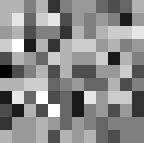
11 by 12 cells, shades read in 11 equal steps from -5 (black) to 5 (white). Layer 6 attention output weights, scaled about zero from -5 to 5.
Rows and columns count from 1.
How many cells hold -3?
6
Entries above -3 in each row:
11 11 11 10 11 11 12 9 9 11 12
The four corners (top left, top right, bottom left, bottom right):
2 2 2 0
